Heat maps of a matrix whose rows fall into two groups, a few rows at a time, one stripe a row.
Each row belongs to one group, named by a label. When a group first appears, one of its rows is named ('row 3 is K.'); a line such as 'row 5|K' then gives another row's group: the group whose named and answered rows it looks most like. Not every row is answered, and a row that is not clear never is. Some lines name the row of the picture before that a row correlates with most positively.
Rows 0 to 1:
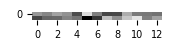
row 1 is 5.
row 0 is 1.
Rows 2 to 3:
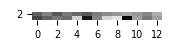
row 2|5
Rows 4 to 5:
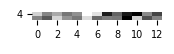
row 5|1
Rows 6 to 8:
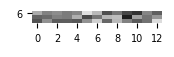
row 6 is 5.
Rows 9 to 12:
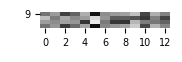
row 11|1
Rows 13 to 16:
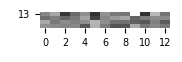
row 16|1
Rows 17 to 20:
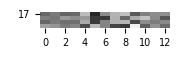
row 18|5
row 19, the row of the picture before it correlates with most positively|14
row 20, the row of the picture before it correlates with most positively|16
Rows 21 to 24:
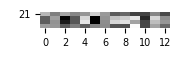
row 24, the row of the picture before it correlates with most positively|20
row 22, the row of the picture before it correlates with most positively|17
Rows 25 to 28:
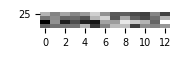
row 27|5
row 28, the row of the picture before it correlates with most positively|23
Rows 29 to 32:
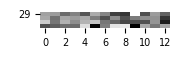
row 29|1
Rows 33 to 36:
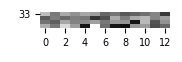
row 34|5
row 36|1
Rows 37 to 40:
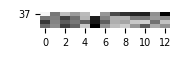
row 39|5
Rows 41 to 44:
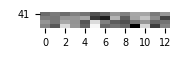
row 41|5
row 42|5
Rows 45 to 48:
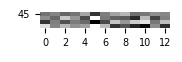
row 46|1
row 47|5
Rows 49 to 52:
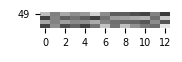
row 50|5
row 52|5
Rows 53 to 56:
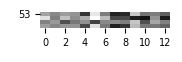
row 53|1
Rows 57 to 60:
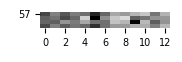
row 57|5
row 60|5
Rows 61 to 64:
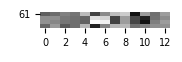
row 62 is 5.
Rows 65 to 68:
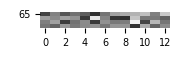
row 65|5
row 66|1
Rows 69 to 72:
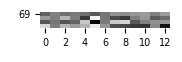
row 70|1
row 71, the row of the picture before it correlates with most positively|65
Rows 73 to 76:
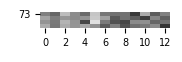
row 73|1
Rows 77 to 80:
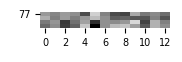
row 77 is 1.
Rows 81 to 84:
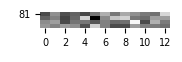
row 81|5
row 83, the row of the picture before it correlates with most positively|79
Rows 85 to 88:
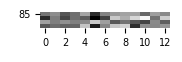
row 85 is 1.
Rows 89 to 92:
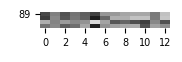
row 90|5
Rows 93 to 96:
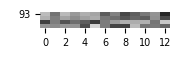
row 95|5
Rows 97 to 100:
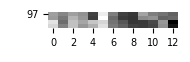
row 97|1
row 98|1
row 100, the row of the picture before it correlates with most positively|94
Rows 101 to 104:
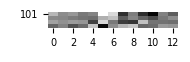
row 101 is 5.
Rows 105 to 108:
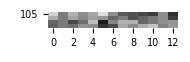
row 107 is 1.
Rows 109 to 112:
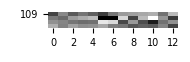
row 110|5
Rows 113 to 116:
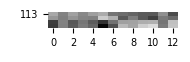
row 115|5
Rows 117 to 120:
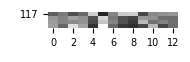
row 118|1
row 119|1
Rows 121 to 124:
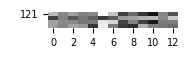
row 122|5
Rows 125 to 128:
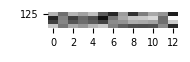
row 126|5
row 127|5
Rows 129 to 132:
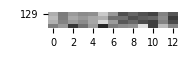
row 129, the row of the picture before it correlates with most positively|128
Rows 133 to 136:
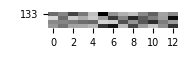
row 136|5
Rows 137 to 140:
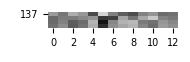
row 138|5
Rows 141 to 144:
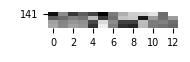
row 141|5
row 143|1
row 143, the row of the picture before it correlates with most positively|137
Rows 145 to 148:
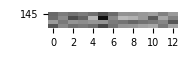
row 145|5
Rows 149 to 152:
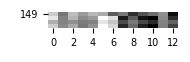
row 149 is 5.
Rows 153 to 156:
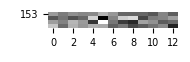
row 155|1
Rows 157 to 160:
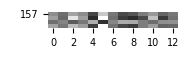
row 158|1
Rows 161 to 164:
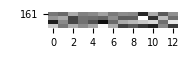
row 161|1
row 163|5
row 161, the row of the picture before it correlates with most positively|158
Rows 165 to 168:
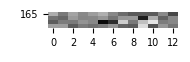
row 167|5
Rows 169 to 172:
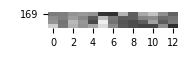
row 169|5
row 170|1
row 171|1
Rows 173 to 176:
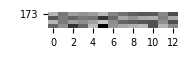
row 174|5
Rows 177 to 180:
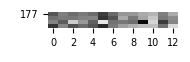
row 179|1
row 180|5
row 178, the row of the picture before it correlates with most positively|174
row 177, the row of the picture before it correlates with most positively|174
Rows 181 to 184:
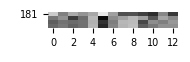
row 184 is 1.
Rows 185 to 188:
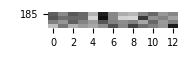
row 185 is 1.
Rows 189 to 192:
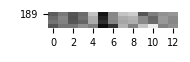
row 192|5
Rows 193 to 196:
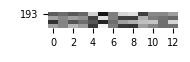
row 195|5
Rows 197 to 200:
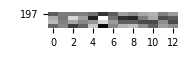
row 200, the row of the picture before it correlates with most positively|193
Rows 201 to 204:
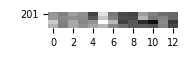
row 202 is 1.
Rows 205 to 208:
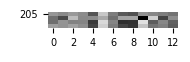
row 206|1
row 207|1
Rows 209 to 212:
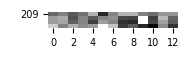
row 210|1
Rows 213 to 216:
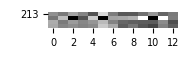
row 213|1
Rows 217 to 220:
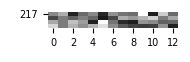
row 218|5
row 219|1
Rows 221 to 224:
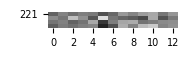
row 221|5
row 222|1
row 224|5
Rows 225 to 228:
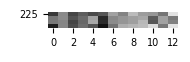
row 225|5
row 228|5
